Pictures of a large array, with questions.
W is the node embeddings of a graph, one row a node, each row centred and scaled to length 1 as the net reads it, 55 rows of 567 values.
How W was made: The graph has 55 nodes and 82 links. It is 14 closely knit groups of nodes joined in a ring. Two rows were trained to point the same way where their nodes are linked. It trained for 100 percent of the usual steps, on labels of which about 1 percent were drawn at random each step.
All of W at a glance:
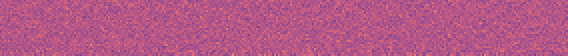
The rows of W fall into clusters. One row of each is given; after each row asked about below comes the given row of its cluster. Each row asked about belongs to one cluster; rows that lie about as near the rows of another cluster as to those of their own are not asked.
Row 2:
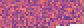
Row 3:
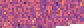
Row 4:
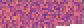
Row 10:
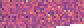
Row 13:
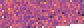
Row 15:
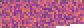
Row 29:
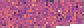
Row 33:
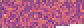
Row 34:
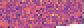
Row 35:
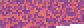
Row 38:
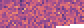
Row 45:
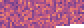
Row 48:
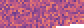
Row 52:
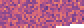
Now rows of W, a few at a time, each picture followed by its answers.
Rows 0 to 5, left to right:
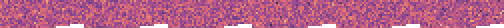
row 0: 35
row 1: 33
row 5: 29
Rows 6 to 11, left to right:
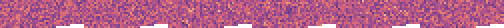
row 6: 4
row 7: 10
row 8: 45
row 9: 48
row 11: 52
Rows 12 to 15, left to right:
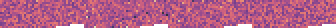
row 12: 52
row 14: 33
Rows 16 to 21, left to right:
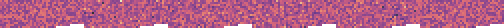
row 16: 35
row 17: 52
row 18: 52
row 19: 45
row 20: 2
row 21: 35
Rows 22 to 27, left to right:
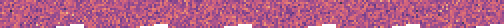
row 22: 4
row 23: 3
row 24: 38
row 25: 48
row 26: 4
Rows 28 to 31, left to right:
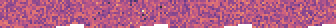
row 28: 34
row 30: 15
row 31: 10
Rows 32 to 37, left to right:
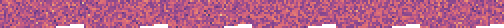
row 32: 13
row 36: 35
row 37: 10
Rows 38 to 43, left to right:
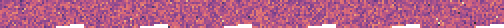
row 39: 2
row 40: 3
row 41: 29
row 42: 13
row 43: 15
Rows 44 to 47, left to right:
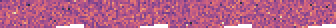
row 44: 38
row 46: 15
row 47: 13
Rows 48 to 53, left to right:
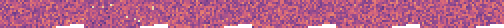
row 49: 38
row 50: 34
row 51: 34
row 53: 2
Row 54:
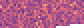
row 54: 2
